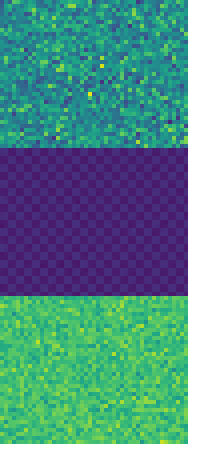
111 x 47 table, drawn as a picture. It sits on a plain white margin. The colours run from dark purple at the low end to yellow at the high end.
The table splits into 3 rows of 1 panel. Panel 1,1: middling, fine-grained, strong in contrast. Panel 2,1: very low, checkered, faint in contrast. Panel 3,1: high, fine-grained.
